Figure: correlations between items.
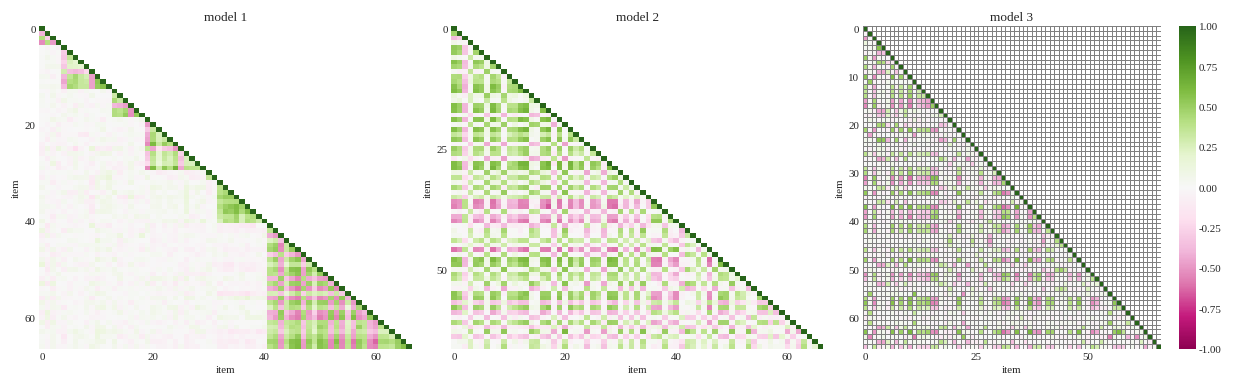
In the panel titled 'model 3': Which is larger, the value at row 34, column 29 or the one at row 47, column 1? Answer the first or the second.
the first
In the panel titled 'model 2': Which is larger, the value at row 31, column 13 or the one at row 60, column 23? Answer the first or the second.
the first
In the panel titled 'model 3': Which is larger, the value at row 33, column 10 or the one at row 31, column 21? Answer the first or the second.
the first
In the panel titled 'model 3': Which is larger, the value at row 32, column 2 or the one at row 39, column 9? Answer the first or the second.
the first
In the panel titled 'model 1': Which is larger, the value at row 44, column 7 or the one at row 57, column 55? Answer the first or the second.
the second
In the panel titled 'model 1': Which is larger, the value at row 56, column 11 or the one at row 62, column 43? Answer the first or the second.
the first
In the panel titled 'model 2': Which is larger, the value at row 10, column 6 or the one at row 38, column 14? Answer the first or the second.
the second
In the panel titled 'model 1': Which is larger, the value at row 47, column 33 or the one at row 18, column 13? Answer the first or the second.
the second
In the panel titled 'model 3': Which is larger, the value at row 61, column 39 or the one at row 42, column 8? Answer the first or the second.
the second
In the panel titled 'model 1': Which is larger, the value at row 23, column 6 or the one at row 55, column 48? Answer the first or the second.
the second
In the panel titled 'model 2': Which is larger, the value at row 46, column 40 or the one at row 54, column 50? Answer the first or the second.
the first
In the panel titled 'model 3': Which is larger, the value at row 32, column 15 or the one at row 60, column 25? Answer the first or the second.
the first
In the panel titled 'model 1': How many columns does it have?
67
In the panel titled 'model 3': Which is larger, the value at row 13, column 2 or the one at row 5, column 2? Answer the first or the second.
the second
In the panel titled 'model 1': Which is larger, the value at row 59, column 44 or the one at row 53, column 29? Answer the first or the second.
the second
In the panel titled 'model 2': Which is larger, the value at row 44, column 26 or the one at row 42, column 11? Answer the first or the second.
the first
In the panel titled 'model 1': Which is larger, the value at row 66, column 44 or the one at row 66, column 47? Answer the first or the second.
the first
